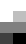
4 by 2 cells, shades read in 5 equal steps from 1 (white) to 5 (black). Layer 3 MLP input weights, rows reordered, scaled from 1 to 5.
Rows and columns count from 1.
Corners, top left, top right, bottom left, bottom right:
1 1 4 5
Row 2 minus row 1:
0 1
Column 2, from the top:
1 2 3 5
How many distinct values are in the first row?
1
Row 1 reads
1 1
